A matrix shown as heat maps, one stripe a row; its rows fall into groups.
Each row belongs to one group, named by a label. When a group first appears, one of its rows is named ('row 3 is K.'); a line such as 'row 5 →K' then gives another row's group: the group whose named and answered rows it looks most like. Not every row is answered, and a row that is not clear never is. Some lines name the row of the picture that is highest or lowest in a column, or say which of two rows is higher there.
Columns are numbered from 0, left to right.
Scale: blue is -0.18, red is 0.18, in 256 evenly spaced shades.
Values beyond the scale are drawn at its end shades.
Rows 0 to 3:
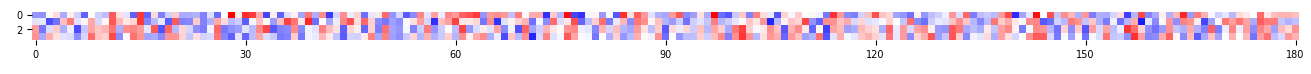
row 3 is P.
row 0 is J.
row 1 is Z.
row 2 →P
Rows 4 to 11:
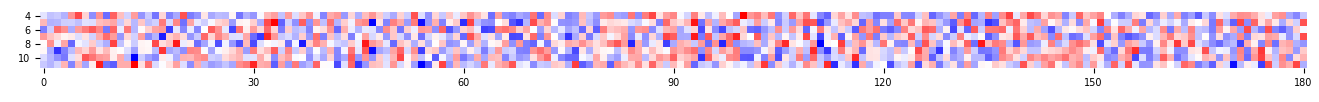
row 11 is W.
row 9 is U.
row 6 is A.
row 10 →U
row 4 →Z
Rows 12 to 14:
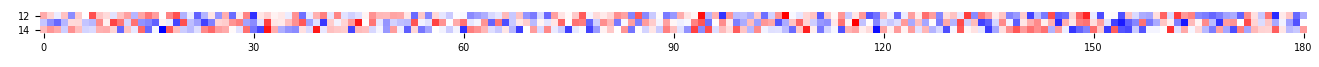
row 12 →W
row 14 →P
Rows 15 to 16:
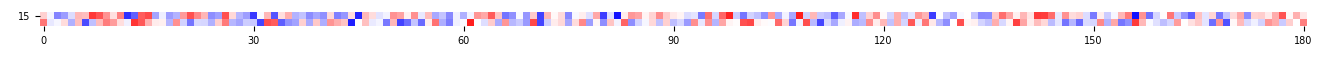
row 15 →U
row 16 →P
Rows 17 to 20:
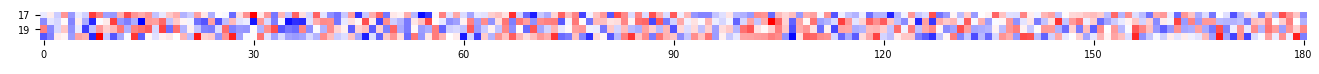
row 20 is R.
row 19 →P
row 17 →W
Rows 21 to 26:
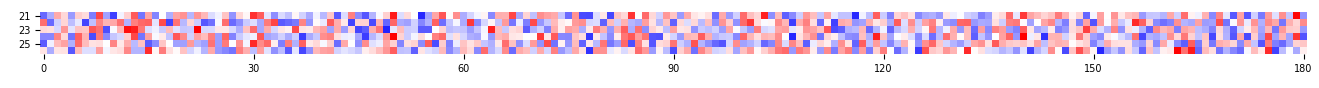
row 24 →R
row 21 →R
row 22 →P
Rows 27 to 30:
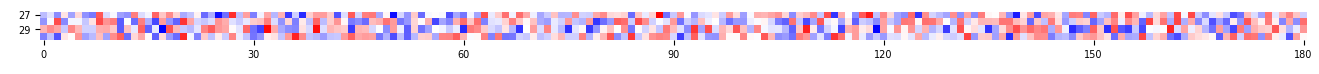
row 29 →P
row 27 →W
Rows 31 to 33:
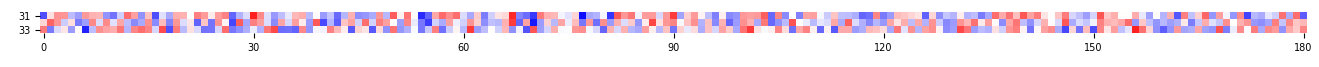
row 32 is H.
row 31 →R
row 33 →P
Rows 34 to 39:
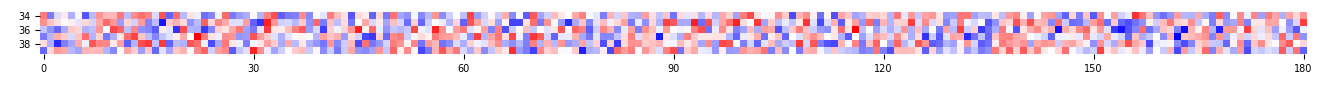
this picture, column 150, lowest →34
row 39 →R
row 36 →Z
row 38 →U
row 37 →R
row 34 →P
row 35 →P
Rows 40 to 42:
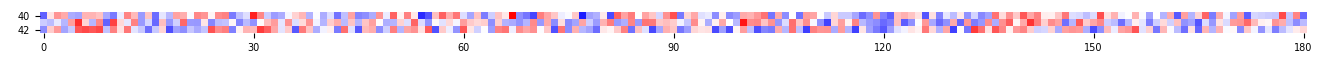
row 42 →A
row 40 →R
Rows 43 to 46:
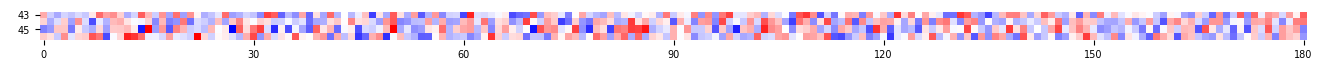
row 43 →P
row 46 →W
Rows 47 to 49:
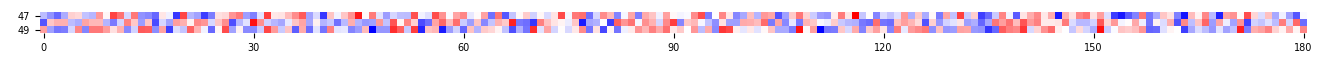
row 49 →U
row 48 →R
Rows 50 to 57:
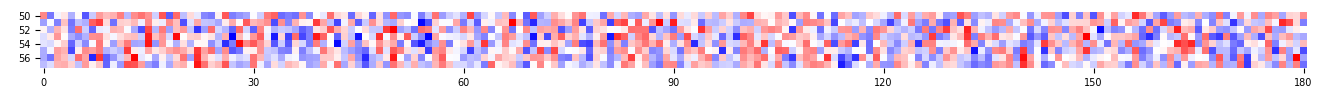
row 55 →R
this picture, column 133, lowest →55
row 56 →R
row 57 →R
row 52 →J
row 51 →W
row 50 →P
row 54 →J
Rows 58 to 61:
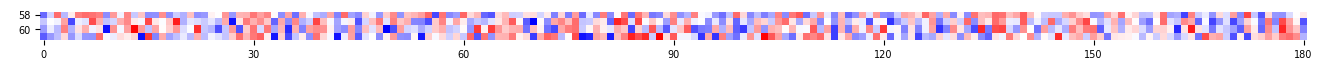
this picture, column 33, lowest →61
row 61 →J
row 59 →W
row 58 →A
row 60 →W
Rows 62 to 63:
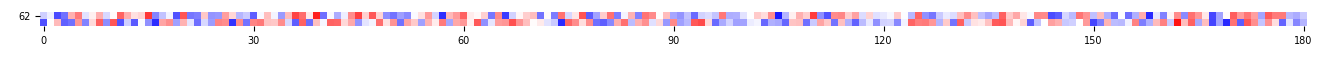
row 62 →Z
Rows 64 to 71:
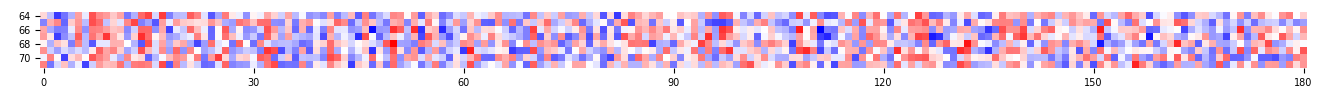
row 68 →J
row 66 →U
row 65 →A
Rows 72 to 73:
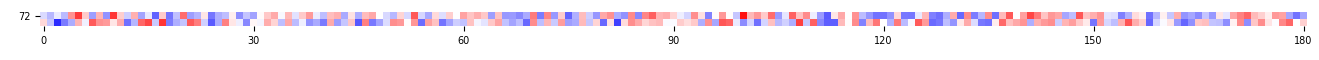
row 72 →Z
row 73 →U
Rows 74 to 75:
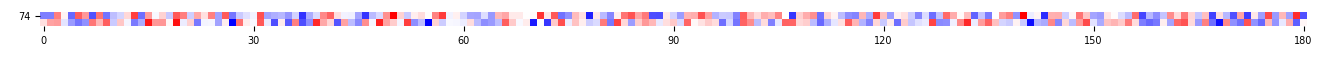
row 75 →H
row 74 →R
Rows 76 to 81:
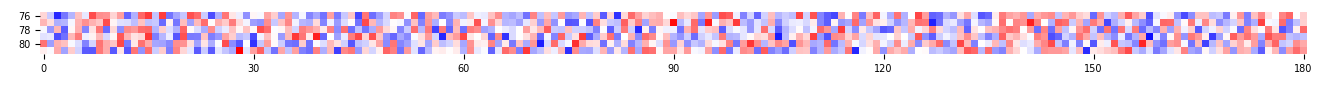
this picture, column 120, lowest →78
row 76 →U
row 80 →P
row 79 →Z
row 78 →A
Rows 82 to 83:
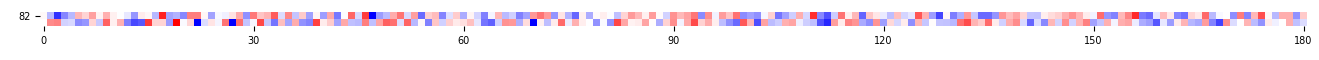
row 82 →U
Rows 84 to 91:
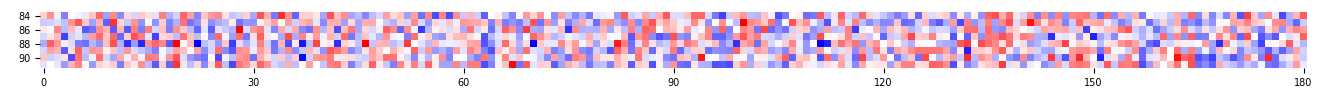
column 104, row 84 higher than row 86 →Yes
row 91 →A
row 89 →A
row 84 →A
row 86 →H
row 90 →W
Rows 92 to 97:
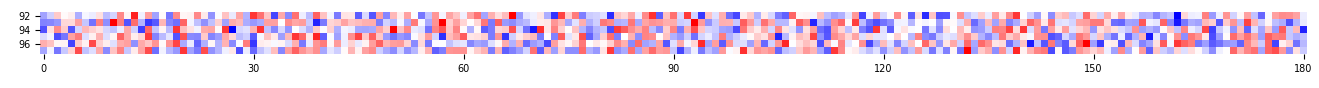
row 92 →H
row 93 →Z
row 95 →Z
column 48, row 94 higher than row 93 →Yes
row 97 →Z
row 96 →W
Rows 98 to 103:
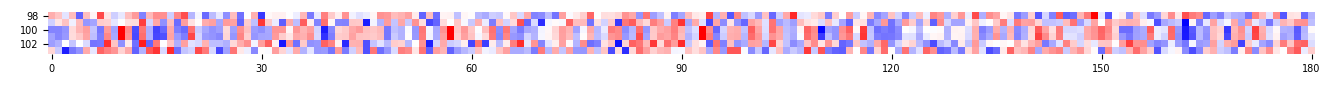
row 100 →Z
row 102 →H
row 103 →U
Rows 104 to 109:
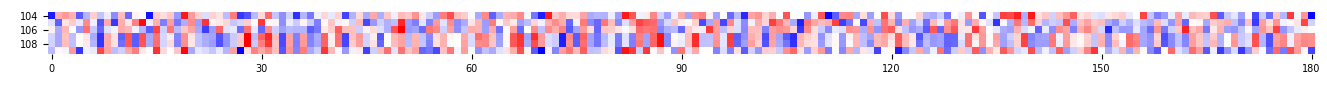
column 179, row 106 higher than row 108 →No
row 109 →W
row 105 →J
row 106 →J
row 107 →H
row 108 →H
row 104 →R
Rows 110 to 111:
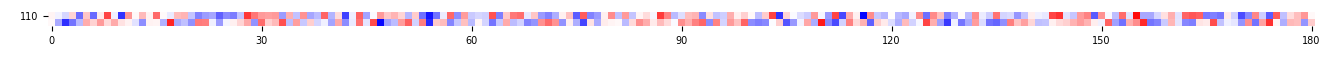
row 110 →W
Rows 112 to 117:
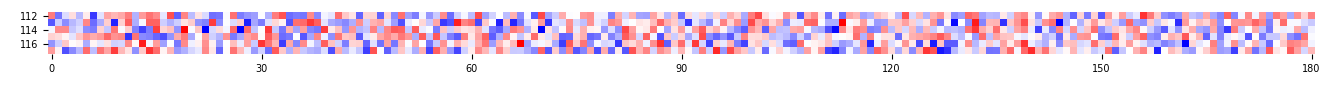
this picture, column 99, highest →115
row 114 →H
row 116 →H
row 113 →Z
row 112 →P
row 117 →U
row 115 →A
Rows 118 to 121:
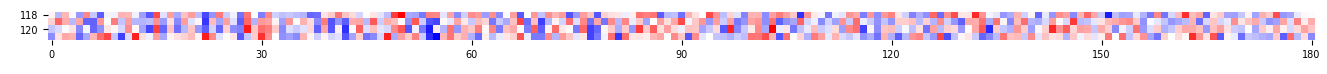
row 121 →R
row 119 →H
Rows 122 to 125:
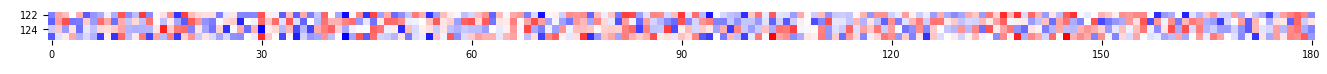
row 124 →W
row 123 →A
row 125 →J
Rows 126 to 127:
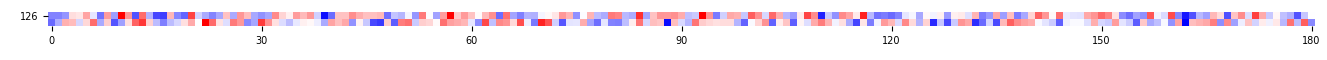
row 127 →R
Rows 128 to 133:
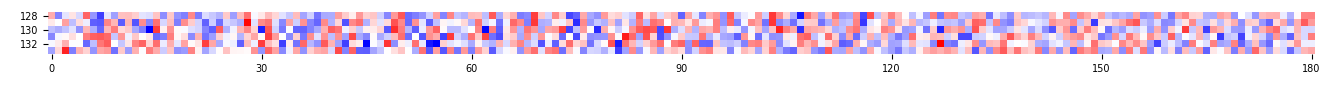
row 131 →A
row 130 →J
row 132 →H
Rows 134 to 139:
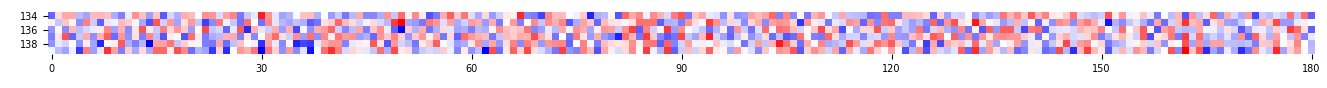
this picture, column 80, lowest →137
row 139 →W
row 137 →A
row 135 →J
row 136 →W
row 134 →R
